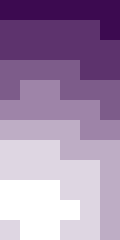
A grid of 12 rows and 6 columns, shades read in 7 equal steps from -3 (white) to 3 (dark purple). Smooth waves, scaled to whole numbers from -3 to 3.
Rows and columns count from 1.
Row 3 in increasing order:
2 2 2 2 2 2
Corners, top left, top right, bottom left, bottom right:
3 3 -2 -1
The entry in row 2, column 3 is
2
